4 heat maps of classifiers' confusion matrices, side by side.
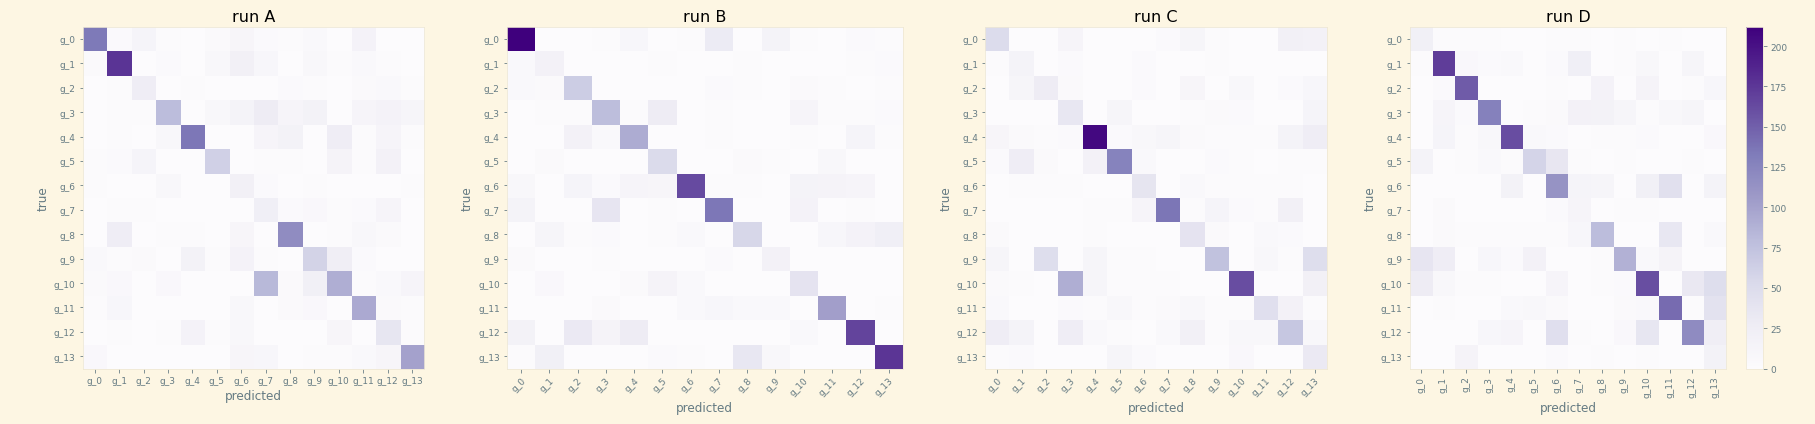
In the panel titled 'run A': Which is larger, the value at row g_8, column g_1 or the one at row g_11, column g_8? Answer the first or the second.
the first
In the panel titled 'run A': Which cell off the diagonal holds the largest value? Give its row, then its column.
g_10, g_7
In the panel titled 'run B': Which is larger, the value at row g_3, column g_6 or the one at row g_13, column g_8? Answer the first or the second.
the second
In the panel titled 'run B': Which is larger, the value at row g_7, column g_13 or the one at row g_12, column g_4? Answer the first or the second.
the second
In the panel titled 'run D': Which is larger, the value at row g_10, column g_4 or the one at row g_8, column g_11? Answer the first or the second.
the second
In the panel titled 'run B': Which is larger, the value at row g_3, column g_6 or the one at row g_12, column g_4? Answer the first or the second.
the second
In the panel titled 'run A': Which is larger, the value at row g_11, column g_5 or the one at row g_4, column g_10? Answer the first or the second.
the second
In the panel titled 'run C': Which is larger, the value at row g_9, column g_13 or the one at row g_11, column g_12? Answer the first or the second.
the first
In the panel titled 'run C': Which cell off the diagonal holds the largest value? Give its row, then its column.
g_10, g_3
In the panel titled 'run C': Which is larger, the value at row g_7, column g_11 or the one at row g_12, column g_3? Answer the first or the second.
the second
